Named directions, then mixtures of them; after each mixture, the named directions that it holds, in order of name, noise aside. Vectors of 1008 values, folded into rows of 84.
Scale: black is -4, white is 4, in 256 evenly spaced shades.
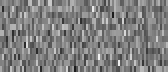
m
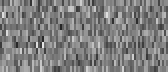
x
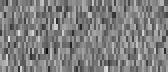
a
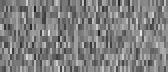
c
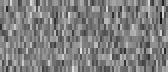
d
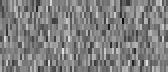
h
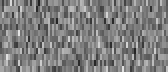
a, h, x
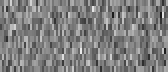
d, m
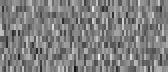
c, m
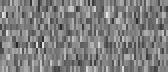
x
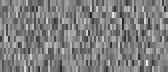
a, h, m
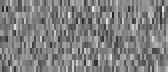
c, d, m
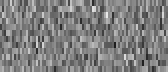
d, m, x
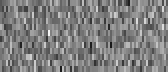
c, h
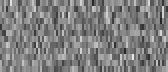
d, x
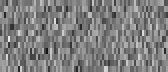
a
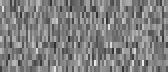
h, m, x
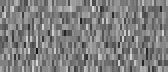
m, x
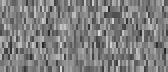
a, c, x
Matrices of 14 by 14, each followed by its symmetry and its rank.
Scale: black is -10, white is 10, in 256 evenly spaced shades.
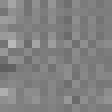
neither, rank three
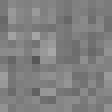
neither, rank three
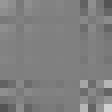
symmetric, rank one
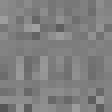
neither, rank three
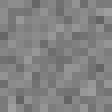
symmetric, full rank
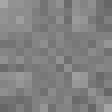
symmetric, rank three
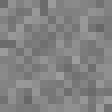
symmetric, full rank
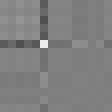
symmetric, rank one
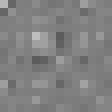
symmetric, rank three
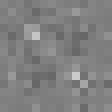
symmetric, rank three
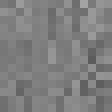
neither, rank three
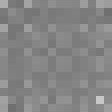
symmetric, rank three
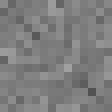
symmetric, full rank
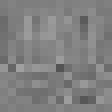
neither, rank three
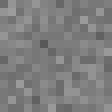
symmetric, full rank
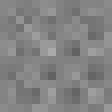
symmetric, rank three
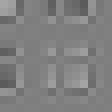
symmetric, rank one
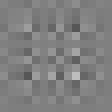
symmetric, rank one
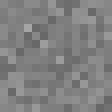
symmetric, full rank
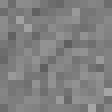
symmetric, full rank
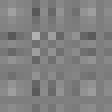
symmetric, rank one
